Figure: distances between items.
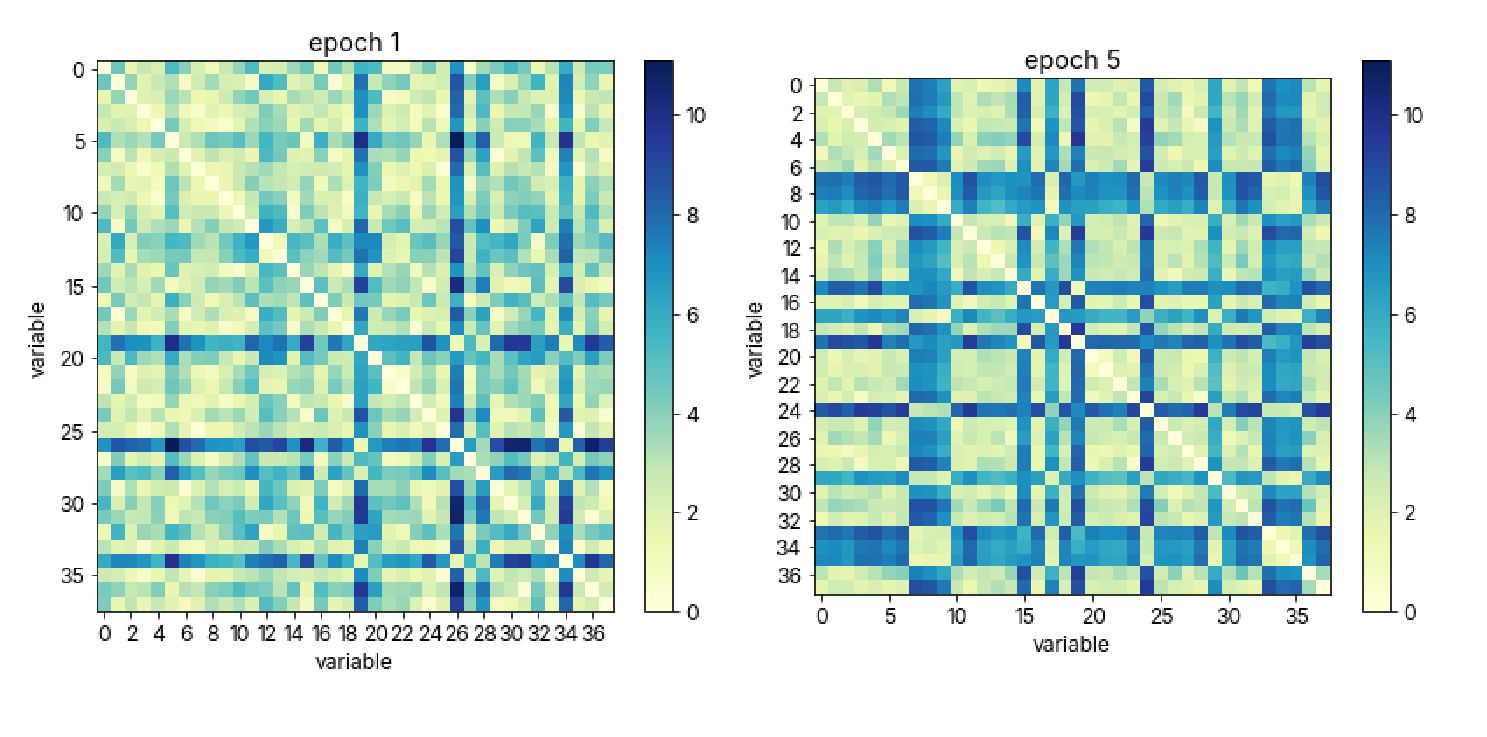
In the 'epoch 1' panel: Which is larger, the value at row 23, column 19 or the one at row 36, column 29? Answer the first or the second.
the first
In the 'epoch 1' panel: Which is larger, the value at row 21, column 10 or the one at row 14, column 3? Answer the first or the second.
the first
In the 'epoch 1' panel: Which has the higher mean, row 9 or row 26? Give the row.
26
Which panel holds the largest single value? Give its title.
epoch 1
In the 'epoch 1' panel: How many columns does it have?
38
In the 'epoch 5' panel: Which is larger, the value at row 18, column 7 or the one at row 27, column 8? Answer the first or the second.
the first
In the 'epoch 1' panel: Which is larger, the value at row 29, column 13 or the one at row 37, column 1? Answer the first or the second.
the first
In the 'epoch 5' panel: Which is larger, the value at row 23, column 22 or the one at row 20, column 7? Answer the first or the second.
the second
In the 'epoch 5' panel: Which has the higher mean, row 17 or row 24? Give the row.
24
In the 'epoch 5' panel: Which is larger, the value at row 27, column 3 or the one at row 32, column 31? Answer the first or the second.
the second
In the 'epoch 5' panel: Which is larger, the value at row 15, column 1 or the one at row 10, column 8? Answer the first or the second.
the first
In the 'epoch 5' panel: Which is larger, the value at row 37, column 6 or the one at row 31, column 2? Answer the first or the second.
the second
